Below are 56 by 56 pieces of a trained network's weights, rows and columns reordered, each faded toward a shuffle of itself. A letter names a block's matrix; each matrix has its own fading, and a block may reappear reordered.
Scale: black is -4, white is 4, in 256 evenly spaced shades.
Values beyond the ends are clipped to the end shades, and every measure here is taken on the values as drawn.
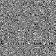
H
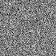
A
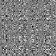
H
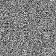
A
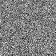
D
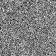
D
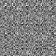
H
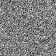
D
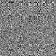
H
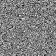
D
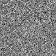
A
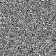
D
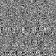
H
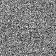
D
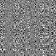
H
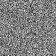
A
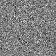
A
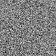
A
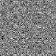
H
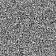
A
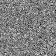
D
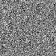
A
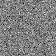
D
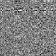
H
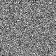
D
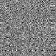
H
